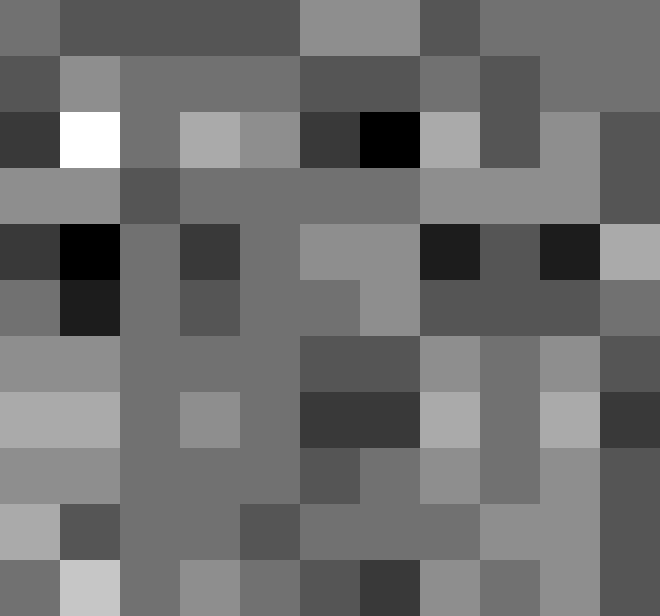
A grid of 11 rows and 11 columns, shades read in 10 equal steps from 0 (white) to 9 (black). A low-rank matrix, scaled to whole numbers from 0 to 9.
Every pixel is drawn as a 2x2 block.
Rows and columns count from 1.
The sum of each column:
53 50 57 55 56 61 62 52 57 51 61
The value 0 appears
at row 3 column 2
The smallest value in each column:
3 0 5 3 4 4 4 3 4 3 3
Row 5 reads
7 9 5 7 5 4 4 8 6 8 3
